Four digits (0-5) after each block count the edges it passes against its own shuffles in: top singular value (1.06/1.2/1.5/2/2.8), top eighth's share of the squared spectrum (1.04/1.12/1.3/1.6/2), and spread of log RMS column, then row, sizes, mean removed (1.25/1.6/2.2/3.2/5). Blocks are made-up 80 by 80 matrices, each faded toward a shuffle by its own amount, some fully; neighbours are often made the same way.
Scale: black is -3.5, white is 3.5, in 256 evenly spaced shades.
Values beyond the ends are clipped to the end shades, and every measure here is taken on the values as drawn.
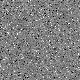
0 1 0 0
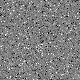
0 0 0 0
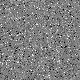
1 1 0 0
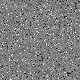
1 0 0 0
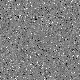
0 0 0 0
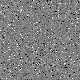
0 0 0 0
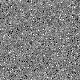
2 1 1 0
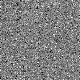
2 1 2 0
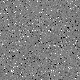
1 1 1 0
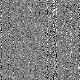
2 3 4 0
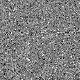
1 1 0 1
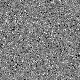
0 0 0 0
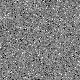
0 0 0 0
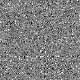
1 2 1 2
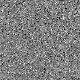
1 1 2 1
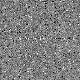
1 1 2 1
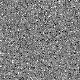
0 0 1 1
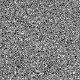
1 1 2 2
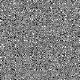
1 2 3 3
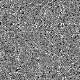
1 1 1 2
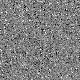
0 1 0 1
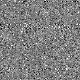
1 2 2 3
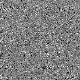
0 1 2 2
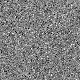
0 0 0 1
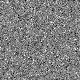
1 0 0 0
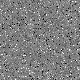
2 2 0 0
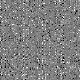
3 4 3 2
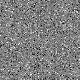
3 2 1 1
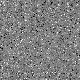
3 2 0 0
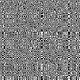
5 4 3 3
